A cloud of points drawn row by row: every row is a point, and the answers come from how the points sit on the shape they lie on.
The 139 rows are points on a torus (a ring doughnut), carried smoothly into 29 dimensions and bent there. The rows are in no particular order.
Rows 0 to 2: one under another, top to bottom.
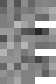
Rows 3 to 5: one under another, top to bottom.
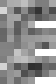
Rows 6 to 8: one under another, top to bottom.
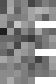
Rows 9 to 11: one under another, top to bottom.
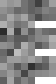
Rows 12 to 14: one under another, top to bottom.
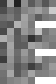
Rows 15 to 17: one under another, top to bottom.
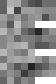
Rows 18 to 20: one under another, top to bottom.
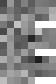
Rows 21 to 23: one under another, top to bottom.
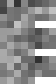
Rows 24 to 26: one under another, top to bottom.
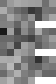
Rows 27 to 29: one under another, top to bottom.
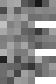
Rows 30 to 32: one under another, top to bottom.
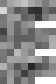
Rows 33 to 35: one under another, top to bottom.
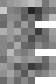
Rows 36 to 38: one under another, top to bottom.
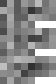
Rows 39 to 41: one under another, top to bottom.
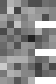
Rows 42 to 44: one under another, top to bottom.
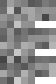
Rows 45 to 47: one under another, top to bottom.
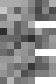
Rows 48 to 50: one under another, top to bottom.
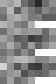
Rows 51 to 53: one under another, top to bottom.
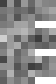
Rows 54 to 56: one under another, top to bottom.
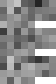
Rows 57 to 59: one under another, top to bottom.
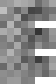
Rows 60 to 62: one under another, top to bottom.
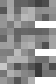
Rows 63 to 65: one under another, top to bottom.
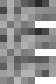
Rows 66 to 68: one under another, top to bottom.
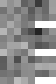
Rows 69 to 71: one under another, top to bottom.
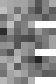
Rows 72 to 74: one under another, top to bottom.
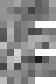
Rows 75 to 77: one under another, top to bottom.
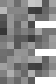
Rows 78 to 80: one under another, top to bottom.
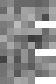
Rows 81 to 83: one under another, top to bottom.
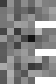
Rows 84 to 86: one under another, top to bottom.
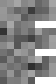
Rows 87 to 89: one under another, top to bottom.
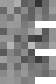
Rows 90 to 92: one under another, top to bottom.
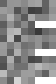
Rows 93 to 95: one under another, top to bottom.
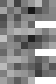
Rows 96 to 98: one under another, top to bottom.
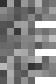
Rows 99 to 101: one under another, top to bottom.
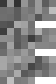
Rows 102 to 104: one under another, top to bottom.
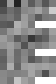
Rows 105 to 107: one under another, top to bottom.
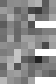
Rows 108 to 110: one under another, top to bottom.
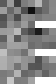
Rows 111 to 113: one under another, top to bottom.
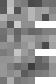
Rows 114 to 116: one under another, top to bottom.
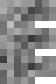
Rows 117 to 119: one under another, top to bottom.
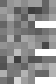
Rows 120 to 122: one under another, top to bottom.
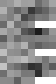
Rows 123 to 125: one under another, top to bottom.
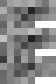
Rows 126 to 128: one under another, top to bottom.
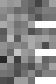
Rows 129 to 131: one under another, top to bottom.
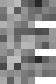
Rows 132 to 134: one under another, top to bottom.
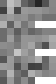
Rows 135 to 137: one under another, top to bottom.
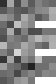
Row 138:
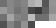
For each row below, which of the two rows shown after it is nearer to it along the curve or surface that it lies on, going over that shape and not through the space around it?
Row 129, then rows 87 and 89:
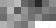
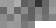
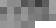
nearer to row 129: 87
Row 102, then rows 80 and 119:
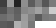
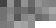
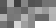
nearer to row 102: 119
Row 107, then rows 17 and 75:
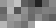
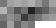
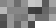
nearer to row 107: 17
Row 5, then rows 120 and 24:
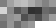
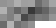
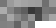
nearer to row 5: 120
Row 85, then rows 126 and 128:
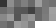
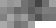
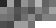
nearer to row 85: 128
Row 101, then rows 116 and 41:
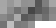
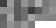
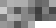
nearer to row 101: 41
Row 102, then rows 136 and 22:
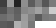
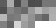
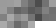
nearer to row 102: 136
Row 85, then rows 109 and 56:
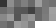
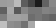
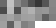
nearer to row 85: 56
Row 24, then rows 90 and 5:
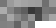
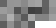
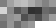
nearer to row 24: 90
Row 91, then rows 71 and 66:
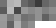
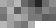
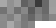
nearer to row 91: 66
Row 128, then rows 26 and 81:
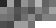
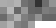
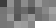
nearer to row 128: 81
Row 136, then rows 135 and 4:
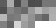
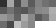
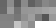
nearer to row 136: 135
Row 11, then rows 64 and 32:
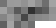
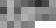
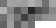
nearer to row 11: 32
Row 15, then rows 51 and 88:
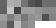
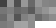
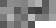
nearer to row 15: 51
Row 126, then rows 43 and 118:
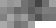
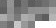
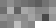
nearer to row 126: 118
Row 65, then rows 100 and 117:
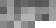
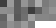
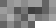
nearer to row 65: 100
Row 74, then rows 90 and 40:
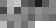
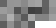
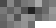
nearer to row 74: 90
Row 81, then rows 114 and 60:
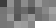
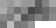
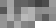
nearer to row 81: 60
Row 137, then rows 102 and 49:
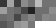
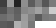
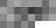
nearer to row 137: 102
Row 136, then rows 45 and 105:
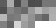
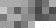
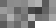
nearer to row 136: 105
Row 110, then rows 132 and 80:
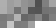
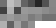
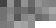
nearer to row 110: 132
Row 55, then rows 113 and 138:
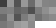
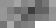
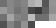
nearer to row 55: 138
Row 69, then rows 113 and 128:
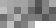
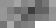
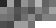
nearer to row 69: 113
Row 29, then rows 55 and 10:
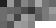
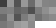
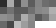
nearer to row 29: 10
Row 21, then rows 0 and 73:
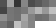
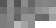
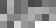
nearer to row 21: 73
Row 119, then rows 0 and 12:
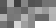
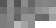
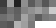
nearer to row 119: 12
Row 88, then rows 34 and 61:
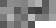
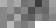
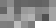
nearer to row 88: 34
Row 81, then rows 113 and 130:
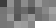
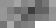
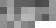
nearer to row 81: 130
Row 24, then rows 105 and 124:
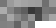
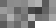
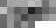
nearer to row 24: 105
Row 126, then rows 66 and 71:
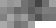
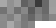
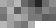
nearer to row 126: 66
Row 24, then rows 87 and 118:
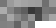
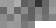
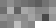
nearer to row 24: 87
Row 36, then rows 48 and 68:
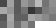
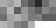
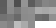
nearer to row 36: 68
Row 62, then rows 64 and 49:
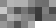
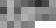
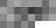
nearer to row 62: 49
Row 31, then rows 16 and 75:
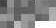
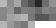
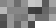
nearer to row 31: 75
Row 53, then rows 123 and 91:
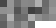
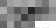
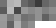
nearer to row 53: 123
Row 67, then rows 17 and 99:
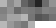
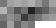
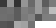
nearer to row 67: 17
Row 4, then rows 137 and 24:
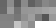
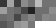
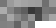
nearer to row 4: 137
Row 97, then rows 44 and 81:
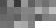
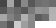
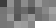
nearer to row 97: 81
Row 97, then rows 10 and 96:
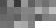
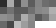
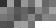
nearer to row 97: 96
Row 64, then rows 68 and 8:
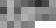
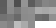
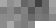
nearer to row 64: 8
